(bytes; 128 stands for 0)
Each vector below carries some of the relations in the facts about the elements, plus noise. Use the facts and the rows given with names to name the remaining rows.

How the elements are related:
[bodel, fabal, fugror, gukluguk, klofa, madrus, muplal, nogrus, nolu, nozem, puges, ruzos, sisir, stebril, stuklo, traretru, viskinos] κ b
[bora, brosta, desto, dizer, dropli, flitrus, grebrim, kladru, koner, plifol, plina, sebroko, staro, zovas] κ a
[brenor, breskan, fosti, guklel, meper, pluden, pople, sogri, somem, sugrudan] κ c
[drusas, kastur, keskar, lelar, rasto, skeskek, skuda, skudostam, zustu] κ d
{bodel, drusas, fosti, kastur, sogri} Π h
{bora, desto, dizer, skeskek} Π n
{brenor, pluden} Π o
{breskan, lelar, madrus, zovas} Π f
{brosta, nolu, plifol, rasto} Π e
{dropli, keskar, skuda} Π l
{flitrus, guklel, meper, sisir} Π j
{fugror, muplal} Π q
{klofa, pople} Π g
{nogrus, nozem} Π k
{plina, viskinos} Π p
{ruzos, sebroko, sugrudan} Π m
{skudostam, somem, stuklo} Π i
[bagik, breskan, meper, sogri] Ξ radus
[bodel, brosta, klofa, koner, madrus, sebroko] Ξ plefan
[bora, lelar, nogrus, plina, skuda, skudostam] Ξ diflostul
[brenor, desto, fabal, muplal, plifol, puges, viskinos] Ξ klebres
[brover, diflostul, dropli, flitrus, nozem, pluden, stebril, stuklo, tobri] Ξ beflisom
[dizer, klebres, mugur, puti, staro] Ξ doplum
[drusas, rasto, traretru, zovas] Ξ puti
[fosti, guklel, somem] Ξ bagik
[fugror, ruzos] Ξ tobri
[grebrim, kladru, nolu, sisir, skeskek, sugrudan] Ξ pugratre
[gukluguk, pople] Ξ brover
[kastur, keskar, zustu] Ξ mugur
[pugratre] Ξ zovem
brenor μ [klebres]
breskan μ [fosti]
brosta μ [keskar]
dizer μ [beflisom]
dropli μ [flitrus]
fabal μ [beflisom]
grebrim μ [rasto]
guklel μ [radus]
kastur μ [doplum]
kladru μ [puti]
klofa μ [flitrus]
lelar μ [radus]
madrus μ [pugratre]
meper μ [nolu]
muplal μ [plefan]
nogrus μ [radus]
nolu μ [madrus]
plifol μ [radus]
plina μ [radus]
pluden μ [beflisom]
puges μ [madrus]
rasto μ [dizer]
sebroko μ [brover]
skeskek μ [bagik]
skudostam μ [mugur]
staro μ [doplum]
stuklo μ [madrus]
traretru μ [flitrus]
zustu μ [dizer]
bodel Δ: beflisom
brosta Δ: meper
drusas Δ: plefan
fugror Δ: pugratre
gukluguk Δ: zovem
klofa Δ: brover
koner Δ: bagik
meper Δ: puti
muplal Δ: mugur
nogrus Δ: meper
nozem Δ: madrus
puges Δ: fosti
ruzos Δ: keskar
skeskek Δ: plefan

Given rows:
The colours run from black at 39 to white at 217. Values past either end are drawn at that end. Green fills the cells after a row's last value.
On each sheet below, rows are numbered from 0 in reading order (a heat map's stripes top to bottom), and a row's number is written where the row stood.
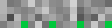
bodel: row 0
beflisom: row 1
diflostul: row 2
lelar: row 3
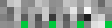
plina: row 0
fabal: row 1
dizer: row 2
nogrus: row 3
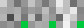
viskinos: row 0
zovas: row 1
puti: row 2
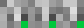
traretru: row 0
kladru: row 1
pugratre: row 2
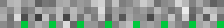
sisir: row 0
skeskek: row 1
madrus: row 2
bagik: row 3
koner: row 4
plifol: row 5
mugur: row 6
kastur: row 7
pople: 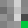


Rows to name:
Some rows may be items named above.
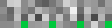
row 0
plina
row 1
drusas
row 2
mugur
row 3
nolu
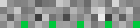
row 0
klebres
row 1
skeskek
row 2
plifol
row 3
rasto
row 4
klebres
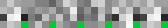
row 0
meper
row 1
lelar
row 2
mugur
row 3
plina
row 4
brosta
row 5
meper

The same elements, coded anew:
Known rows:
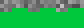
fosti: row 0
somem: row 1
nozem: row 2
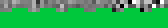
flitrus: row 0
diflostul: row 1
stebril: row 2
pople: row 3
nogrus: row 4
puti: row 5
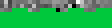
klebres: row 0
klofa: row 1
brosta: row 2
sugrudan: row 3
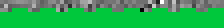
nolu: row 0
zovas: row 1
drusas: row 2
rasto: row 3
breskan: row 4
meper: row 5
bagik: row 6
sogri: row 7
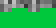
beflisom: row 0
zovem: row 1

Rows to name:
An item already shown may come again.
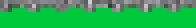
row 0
desto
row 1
sisir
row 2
pople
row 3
mugur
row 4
stebril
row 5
madrus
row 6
dropli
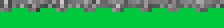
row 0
klebres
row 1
fabal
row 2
doplum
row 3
pluden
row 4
traretru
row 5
desto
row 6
guklel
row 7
dizer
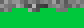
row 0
fosti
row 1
muplal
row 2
guklel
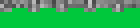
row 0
lelar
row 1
brover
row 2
bora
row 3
radus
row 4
stuklo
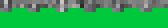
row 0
klebres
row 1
viskinos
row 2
plefan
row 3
brenor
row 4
plifol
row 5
zovas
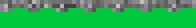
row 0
plina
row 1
keskar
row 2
puges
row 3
staro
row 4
traretru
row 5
grebrim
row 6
koner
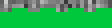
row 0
mugur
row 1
flitrus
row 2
skeskek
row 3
brover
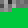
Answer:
tobri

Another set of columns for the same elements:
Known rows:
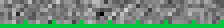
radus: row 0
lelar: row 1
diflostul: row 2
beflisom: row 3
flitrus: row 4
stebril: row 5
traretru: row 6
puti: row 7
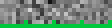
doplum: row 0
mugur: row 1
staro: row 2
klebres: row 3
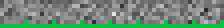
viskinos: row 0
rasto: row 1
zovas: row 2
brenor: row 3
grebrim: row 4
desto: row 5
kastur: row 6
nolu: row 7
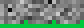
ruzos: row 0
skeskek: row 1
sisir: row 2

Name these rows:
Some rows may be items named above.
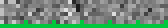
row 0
brover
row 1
sisir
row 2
fosti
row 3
fabal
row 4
grebrim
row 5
stuklo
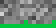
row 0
traretru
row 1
pople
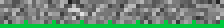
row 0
guklel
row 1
plefan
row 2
koner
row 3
bora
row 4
plina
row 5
guklel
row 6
meper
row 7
drusas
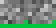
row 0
pluden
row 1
brosta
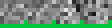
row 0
desto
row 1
dropli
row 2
fosti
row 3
puges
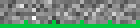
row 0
plifol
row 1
madrus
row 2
staro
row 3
flitrus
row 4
dizer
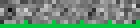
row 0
muplal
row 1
brosta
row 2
stebril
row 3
nogrus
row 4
keskar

